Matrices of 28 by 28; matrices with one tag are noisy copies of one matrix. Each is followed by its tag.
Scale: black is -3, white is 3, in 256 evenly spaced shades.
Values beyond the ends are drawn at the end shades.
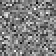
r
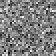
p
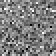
p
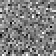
p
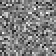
r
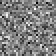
r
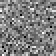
p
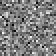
r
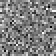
p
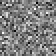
r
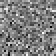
p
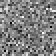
p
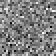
p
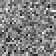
p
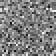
p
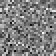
p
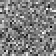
p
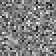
r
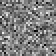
r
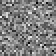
r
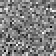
p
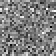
p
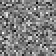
r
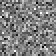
r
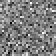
p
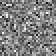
r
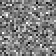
r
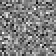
r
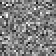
r
